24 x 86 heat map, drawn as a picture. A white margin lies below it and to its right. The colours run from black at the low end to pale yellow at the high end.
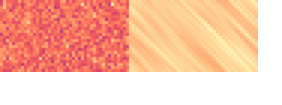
It is made of 1 by 2 panels. Panel 1,1: high, fine-grained. Panel 1,2: very high, slanting down to the right, faint in contrast.
